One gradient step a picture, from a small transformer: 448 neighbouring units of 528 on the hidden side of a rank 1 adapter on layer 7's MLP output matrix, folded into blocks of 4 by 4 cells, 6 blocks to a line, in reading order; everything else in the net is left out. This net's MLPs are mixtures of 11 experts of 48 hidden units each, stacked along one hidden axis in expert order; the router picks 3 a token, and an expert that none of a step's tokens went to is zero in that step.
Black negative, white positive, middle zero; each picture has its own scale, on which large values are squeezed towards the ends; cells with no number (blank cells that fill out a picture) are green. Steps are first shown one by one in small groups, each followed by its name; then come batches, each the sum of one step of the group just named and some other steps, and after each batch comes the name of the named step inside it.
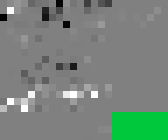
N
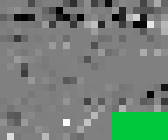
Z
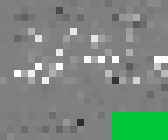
Z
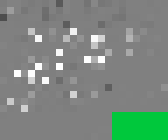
N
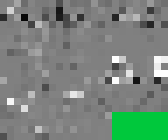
N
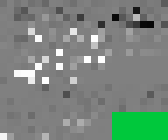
Z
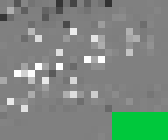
N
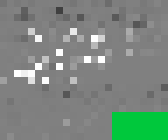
Z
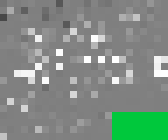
N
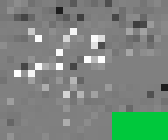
Z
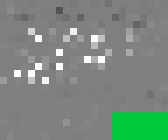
Z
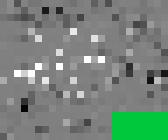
Z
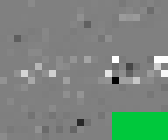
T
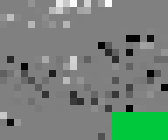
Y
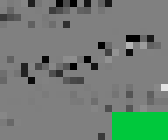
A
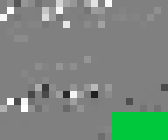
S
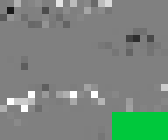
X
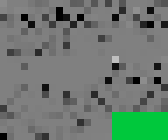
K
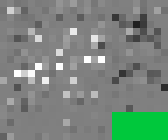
Y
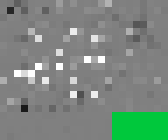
X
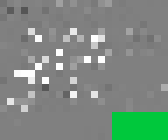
X
